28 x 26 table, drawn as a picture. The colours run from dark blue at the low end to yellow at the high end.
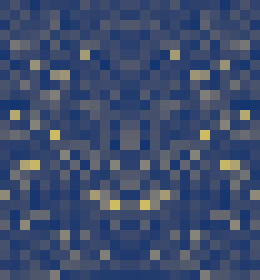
Seam: none. Grain: fine. Slope: none. Calmest part: top middle. Mirror symmetry: left to right. Stripes: none. Histogram: skewed, a long tail of high values.
